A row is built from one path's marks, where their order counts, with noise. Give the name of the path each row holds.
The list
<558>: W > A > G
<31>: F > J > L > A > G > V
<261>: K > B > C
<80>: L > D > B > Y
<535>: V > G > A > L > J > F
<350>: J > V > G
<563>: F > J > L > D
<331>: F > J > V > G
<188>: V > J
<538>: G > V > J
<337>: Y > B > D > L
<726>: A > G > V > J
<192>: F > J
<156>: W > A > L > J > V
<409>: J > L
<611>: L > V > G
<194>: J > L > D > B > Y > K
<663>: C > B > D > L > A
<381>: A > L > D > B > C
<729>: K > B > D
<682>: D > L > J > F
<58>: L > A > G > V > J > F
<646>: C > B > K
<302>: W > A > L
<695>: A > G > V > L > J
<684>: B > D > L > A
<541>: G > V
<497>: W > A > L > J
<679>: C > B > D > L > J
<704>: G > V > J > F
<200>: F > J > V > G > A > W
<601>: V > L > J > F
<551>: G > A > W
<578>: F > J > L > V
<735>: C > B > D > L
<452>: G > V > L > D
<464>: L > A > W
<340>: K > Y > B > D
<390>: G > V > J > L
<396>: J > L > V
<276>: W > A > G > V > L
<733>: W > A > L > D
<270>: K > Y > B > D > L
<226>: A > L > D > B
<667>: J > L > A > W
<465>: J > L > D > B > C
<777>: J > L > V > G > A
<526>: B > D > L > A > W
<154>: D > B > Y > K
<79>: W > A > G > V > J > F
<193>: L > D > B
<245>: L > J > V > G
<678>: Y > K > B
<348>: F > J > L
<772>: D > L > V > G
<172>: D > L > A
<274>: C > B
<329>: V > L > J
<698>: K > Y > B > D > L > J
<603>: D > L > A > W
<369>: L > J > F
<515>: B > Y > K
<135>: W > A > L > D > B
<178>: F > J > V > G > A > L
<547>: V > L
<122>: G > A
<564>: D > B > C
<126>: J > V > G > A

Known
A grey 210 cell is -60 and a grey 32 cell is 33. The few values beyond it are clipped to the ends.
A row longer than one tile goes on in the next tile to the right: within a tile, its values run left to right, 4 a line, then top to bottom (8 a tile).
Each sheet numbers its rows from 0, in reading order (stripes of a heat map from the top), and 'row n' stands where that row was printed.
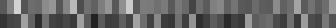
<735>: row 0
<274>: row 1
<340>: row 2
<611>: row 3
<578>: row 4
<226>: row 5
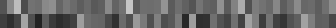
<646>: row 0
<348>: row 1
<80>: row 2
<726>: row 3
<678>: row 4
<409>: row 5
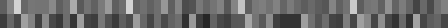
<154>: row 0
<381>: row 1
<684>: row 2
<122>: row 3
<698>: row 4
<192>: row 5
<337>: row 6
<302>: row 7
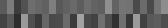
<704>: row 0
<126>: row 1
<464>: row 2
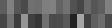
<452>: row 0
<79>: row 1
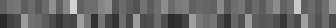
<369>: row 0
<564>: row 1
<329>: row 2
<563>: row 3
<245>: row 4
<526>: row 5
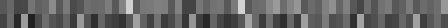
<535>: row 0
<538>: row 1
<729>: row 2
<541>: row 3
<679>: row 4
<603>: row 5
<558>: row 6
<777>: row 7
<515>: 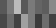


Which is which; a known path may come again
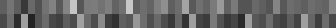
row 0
<276>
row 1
<270>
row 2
<193>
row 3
<381>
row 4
<331>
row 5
<350>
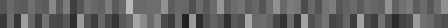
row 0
<188>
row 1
<704>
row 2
<194>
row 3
<58>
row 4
<667>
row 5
<733>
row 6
<126>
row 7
<369>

